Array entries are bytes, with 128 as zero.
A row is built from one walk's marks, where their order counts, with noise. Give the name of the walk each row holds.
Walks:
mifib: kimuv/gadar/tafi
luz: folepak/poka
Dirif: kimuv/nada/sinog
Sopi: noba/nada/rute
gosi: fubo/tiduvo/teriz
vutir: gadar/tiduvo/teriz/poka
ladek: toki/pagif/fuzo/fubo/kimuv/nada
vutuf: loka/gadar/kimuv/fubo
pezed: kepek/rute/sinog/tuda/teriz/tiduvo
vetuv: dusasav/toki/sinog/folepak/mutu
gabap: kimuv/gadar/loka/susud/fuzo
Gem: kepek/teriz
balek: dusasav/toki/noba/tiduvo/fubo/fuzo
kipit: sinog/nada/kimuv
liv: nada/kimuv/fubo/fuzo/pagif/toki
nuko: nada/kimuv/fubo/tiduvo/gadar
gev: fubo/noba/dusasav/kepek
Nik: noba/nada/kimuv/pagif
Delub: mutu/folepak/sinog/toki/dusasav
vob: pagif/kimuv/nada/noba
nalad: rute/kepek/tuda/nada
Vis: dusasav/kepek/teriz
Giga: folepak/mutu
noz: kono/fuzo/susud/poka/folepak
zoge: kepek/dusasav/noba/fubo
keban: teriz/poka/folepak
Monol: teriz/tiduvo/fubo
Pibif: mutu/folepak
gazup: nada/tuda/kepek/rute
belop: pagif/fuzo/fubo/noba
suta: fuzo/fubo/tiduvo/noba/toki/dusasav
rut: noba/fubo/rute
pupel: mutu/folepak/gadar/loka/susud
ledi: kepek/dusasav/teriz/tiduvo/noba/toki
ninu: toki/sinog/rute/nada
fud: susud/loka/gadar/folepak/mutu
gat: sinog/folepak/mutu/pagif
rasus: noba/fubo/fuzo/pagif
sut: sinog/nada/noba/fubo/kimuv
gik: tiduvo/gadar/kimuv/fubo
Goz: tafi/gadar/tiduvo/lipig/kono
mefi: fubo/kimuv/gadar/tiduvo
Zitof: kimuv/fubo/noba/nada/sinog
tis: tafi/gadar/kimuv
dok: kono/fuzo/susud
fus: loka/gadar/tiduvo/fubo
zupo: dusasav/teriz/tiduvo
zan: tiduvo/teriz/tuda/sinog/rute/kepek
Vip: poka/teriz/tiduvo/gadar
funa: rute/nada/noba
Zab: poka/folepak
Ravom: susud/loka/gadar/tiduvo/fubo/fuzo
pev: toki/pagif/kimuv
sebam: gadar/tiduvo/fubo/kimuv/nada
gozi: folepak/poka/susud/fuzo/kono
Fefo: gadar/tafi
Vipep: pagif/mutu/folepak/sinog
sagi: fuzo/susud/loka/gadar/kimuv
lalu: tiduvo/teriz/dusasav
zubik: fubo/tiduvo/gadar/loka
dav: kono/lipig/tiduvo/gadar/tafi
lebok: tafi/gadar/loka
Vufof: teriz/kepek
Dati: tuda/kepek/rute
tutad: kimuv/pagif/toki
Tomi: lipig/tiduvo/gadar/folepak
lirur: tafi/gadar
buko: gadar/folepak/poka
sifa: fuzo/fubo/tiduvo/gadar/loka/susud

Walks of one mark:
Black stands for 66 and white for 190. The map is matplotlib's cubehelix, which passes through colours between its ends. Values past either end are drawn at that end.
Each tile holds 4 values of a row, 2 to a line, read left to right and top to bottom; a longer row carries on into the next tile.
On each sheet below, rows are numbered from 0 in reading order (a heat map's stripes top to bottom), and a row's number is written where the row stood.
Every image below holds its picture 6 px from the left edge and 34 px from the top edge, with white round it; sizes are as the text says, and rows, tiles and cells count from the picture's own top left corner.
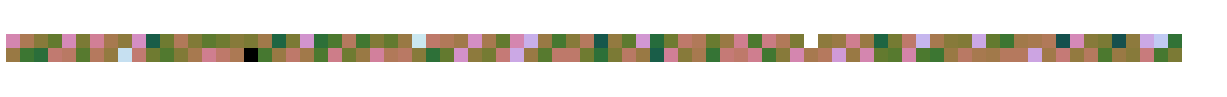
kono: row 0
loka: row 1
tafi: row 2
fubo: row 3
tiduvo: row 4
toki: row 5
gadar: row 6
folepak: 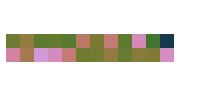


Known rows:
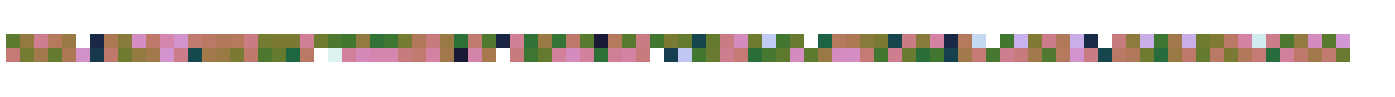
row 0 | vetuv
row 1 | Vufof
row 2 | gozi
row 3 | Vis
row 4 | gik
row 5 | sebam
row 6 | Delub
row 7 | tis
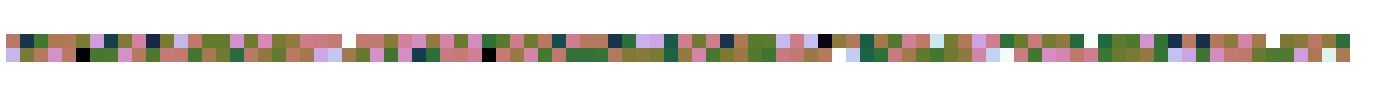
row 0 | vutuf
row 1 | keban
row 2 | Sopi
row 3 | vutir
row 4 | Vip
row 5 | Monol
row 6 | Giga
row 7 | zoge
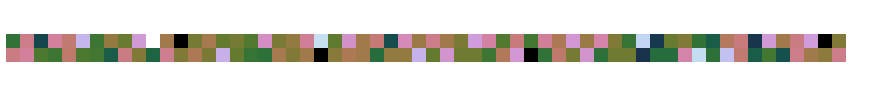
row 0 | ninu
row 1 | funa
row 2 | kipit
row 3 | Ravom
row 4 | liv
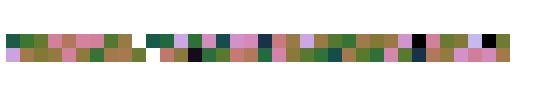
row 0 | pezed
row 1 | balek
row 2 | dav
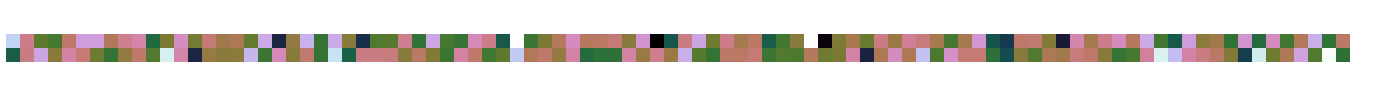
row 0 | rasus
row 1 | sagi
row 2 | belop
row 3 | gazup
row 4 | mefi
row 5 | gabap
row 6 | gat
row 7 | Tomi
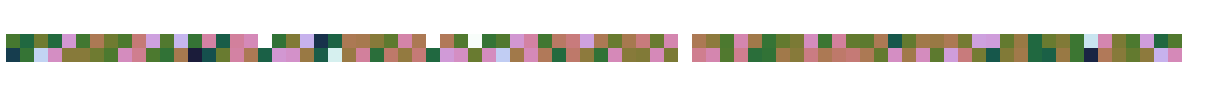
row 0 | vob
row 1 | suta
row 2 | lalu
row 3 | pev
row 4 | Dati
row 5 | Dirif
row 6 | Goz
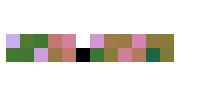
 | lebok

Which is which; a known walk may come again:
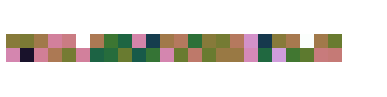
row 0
fud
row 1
zupo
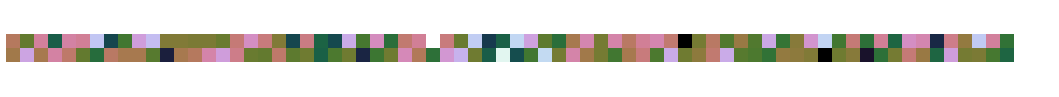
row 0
buko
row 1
luz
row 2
suta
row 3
Nik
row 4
funa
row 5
balek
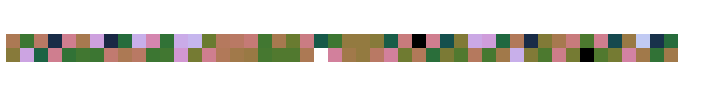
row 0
vutir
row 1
gev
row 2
Fefo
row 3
fus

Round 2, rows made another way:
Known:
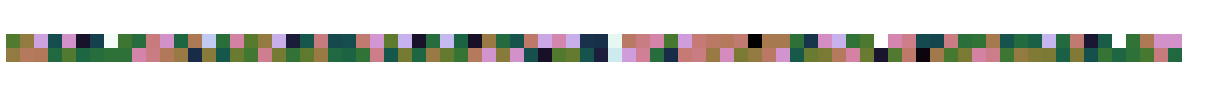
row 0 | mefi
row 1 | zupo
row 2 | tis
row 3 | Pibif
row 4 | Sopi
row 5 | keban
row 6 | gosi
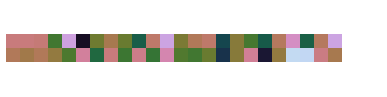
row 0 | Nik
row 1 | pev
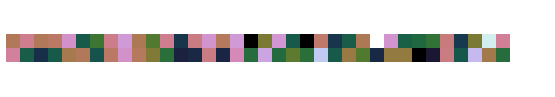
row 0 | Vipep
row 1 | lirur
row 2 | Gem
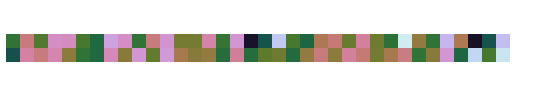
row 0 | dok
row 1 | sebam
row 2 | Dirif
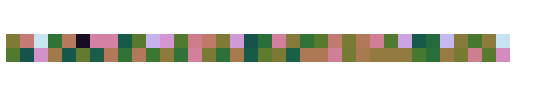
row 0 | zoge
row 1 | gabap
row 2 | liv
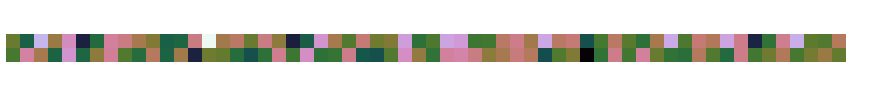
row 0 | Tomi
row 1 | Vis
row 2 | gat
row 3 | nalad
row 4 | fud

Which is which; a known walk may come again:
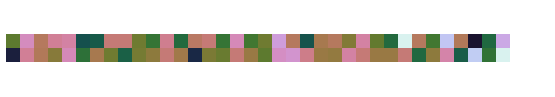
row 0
sagi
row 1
vetuv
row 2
Dirif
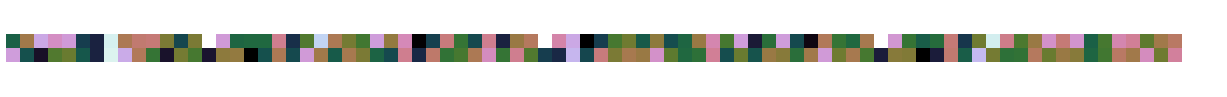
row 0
Pibif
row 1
Vufof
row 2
vutir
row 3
buko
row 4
tis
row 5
Gem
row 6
noz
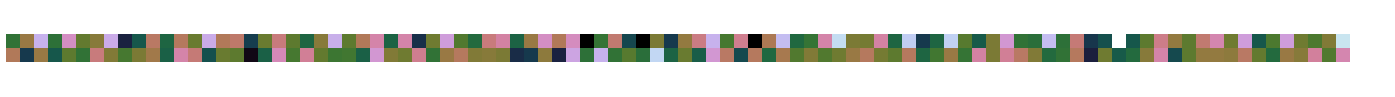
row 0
zupo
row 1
nalad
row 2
balek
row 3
Fefo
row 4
gev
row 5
nuko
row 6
Monol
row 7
liv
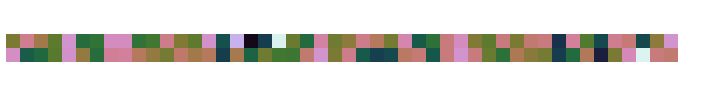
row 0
gat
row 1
gik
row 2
Vipep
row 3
tutad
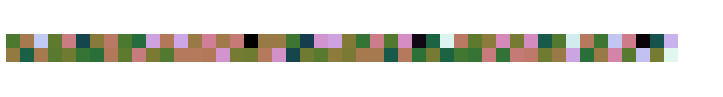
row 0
ledi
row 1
Sopi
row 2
zubik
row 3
kipit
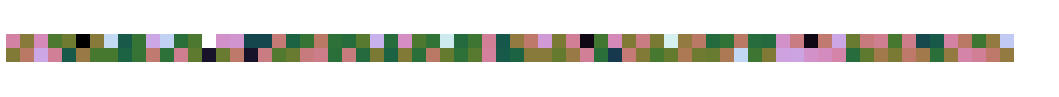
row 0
rut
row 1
keban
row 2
lalu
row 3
belop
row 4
ninu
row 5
ladek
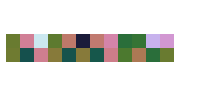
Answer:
zoge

